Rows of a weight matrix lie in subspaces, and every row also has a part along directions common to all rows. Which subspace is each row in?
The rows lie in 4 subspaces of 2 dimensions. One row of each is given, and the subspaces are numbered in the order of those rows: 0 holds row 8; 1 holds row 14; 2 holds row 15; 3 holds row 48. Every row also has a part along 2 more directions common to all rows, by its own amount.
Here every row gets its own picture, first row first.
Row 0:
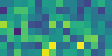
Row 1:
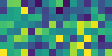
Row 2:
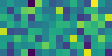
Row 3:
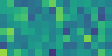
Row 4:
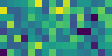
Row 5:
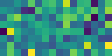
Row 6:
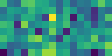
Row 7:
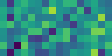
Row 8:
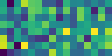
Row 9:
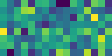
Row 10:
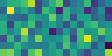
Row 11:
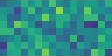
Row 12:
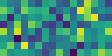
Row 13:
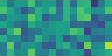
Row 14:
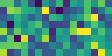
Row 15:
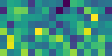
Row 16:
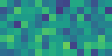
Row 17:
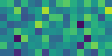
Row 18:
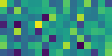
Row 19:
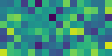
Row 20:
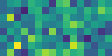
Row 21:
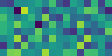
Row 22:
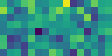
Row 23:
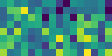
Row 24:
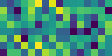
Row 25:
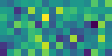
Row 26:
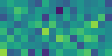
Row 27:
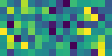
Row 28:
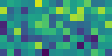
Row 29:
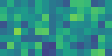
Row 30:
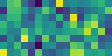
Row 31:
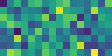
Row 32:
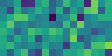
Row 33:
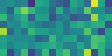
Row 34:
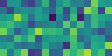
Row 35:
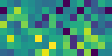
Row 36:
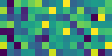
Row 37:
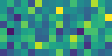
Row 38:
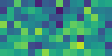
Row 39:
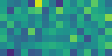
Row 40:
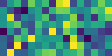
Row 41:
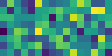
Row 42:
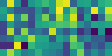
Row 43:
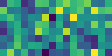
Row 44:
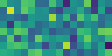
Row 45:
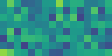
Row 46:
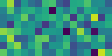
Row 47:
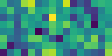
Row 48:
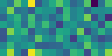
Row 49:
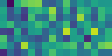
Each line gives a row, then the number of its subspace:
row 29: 2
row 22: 2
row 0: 2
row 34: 3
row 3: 0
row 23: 1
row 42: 0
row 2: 3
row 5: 3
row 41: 2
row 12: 2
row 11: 1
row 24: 1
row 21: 1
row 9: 3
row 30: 1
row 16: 2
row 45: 0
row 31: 1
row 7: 0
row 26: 1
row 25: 1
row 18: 1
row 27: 1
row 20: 0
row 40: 0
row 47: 2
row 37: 3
